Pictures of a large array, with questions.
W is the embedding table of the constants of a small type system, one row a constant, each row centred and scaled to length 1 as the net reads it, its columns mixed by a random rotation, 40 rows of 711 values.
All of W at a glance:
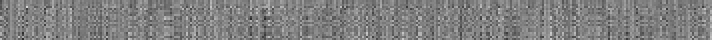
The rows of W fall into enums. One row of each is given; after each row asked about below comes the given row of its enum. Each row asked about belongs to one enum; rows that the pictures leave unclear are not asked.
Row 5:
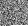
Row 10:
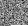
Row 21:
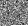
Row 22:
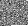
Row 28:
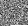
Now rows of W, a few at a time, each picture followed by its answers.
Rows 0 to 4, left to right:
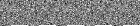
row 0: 22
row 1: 21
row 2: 22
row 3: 21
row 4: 22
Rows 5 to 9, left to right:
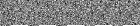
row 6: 22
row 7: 22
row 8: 21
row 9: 21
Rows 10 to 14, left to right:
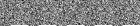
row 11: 5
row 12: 21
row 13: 5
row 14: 5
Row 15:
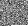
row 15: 22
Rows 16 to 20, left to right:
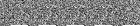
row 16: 10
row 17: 28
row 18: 28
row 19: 28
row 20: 5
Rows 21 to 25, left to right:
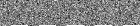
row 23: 10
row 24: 5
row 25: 21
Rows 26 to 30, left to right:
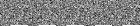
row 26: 28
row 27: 10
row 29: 22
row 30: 28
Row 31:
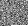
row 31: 22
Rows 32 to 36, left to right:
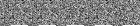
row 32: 10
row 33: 10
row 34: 28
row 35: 10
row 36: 5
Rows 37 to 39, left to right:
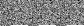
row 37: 5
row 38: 10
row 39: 10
